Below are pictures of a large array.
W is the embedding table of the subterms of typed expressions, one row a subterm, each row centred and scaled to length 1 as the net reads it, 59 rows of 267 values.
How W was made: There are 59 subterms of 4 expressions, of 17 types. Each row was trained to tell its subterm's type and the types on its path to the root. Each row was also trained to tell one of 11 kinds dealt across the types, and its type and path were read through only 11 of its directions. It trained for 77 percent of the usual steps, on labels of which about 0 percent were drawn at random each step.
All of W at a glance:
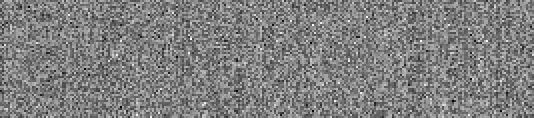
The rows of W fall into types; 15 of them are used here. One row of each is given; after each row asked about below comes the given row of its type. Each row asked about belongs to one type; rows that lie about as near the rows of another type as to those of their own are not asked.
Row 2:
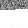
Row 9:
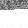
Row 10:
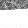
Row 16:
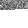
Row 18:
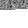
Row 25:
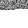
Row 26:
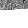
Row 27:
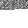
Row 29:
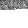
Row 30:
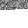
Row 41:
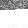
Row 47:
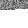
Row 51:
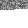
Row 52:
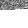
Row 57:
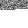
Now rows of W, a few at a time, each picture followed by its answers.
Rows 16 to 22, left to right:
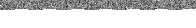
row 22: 26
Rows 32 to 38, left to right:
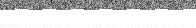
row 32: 16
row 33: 26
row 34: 16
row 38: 52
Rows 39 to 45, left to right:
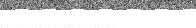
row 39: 41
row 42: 47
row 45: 29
